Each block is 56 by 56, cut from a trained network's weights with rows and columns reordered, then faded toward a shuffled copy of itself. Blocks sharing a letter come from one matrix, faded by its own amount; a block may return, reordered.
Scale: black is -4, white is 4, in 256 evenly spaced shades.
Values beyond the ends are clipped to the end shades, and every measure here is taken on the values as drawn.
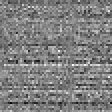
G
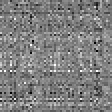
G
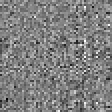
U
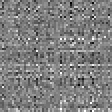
G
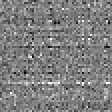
G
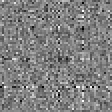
U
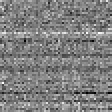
G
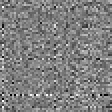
U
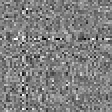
U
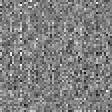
U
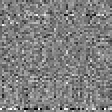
U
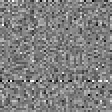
U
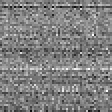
G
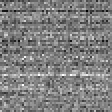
G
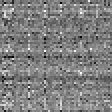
G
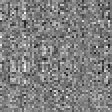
U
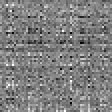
G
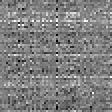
G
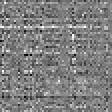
G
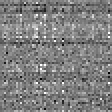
G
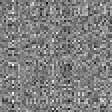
U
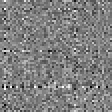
U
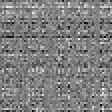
G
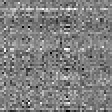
G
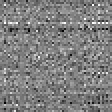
G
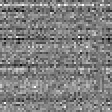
G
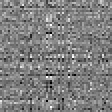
G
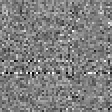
U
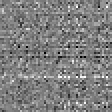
G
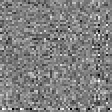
U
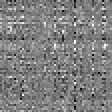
G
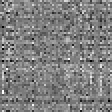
G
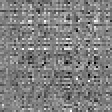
G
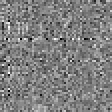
U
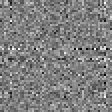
U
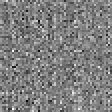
U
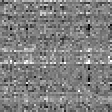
G
